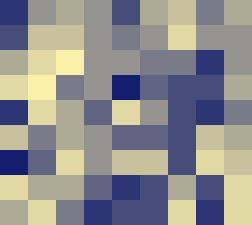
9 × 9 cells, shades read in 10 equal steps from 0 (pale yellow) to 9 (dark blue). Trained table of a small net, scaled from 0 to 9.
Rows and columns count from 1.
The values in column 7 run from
1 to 7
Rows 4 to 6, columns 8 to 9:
7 3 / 8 5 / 2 3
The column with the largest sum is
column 8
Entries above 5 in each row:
2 1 1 4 4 3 3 4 4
